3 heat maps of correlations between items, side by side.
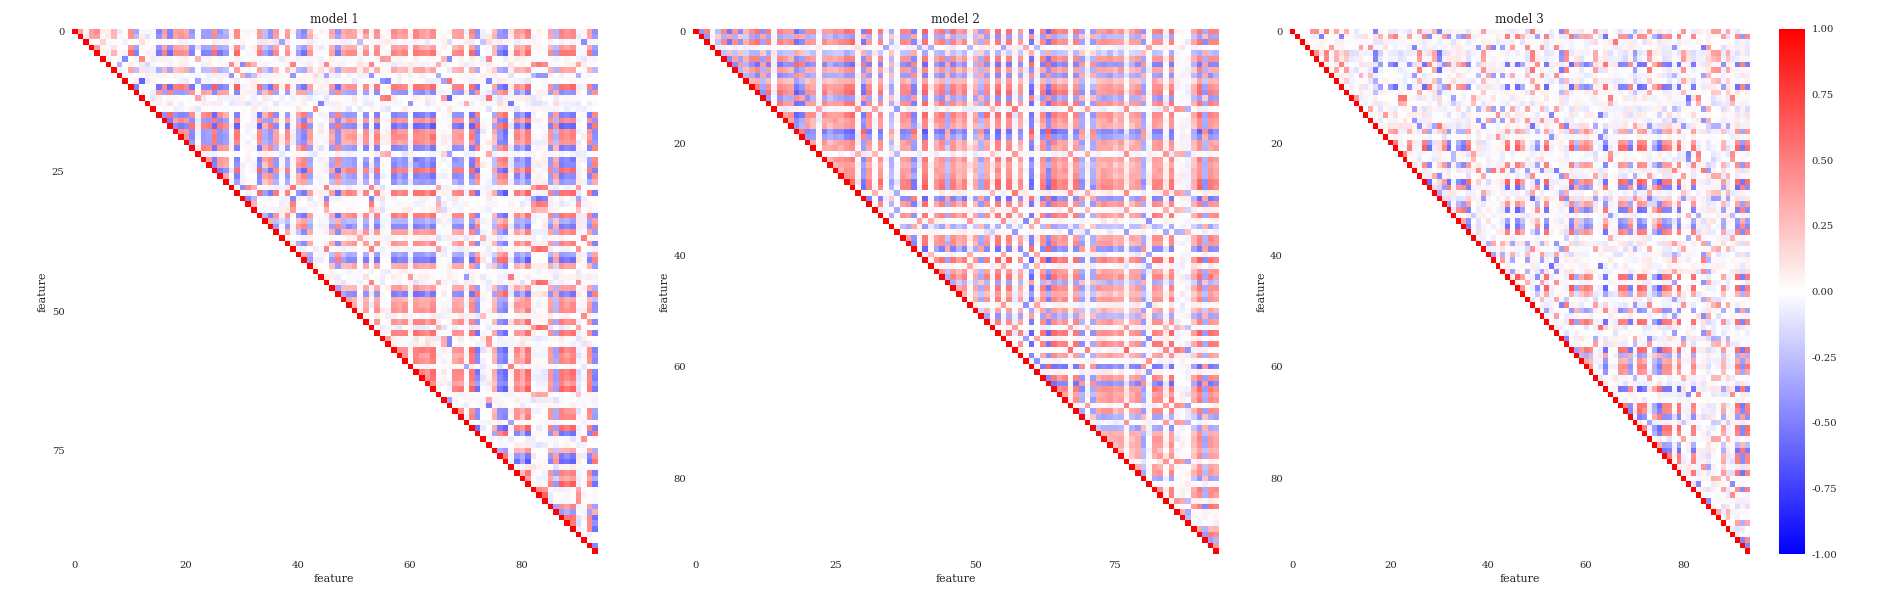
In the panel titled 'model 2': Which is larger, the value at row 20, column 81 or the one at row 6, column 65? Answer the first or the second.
the first
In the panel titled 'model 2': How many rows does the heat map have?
94
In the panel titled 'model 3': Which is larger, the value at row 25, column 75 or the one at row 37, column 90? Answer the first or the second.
the second
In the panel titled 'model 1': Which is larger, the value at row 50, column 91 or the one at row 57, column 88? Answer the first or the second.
the second
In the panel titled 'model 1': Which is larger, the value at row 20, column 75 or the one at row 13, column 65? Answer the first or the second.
the first
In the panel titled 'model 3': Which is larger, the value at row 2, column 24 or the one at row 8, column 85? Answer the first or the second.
the second
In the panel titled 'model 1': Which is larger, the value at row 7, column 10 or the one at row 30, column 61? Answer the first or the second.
the first
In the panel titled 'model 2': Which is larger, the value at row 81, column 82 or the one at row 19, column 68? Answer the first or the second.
the first
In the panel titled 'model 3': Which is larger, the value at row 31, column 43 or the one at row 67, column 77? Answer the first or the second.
the second
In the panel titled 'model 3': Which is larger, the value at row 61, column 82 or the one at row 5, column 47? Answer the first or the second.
the first
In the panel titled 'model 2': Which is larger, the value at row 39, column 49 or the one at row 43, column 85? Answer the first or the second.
the second
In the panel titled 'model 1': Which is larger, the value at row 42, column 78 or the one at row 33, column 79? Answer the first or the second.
the second
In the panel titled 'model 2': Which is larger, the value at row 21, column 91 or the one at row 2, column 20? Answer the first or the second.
the second
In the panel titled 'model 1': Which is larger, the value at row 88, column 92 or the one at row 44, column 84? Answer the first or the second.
the first
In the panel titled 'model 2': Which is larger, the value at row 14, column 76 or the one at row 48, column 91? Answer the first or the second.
the first
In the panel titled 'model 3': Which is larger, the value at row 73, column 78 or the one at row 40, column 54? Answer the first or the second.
the second
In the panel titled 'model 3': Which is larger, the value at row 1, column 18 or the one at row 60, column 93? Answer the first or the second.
the second
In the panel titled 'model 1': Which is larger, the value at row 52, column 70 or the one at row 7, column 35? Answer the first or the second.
the first
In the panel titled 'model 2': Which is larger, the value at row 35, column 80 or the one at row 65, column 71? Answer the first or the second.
the first
